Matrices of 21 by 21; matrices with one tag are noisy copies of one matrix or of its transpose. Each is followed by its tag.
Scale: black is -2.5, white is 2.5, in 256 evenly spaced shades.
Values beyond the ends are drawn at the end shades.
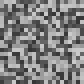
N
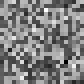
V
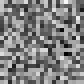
N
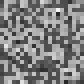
V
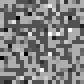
N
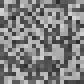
V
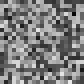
V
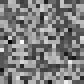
V
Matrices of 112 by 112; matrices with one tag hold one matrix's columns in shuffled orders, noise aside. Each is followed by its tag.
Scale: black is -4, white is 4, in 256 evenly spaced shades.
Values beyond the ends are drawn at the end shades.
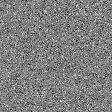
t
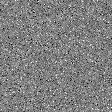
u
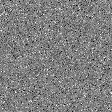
t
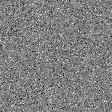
t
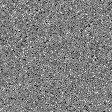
t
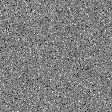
t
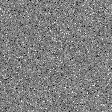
t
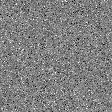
u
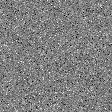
u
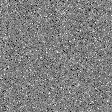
t
